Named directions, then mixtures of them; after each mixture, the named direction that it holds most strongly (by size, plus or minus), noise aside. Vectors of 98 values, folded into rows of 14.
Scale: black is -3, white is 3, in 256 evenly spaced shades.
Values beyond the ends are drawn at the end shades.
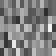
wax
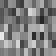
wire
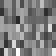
wax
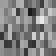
wire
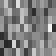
wax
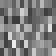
wax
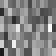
wax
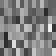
wax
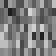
wire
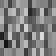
wire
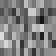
wire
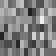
wire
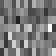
wax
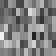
wire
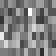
wire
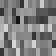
wax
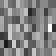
wax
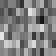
wire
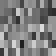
wire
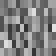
wax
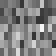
wire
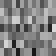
wax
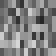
wire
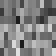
wax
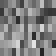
wire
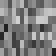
wire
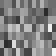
wax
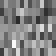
wax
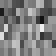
wire
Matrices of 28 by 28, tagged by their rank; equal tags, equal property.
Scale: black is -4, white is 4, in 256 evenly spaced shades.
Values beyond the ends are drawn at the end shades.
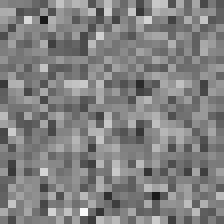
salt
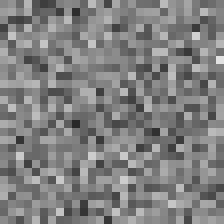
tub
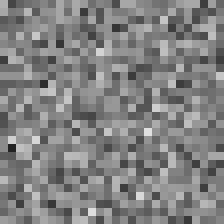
tub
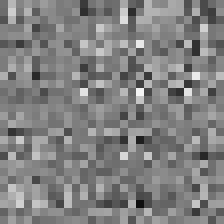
salt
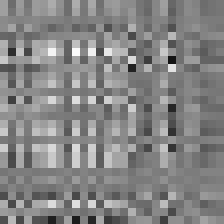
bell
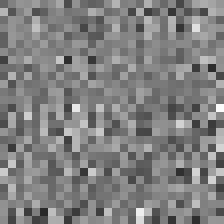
salt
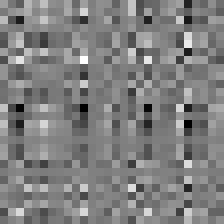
bell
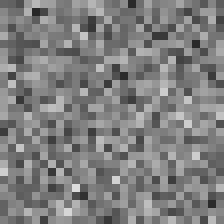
tub
